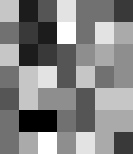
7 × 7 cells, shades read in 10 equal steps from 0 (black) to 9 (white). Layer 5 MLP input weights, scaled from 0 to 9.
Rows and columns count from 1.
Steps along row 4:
up up down up down up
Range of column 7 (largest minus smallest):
5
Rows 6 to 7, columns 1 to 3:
4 0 0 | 4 6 9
